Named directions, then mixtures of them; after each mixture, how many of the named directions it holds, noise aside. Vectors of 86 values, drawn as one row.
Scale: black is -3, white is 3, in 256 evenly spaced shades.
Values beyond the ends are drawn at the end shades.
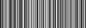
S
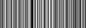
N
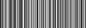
one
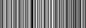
one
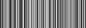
one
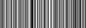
one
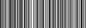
two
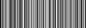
one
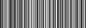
one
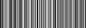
two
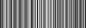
two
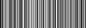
one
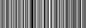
two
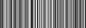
two
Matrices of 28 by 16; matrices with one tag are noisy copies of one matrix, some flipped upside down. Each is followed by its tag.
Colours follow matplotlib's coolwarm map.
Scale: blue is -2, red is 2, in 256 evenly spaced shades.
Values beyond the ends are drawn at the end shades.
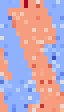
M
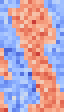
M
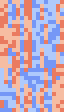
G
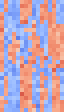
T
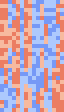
G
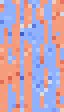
G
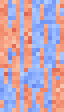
G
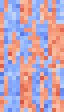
T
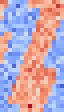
M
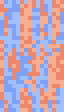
T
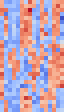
T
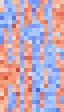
G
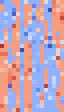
G
